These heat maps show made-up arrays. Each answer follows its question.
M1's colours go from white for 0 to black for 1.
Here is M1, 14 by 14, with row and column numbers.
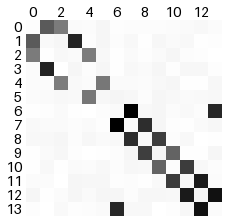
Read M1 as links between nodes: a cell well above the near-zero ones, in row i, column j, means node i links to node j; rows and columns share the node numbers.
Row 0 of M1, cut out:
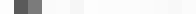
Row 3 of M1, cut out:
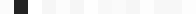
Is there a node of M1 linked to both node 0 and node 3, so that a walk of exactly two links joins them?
yes
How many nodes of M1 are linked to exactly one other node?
2
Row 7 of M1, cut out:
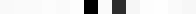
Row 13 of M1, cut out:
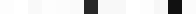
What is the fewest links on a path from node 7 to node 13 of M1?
2
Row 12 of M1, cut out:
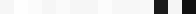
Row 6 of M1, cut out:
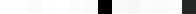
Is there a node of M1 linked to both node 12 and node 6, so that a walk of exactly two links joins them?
yes
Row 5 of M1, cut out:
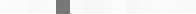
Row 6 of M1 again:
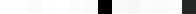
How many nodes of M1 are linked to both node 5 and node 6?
0
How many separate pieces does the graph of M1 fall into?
2
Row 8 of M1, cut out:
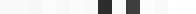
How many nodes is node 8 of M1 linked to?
2
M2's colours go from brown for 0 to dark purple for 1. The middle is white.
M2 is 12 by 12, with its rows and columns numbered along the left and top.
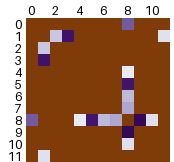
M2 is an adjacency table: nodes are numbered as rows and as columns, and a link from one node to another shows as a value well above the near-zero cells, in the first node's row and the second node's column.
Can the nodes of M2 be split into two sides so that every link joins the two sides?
yes
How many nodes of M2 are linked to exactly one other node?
10
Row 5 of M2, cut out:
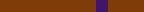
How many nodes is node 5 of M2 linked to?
1
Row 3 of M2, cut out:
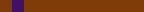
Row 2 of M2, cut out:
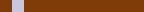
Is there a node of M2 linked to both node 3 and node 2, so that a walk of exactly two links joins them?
yes
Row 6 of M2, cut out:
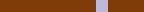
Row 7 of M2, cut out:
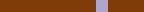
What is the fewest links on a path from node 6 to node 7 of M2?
2
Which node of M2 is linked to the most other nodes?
node 8
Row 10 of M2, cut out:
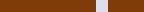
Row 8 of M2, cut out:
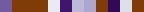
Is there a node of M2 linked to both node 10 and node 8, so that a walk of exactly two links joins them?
no
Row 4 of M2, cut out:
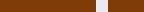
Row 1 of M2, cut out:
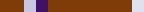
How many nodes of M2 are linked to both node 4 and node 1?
0
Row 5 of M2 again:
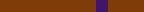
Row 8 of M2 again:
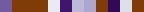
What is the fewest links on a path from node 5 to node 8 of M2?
1
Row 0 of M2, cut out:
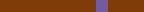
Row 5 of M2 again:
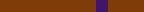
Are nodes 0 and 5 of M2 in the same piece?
yes
